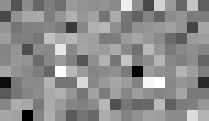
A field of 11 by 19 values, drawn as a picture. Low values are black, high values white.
The middle right is the smoothest part. There is no overall slope. A few values lie far out on both sides of the bulk. No single row or column stands out from its neighbours. Neither half mirrors the other. Fine speckle covers the field.
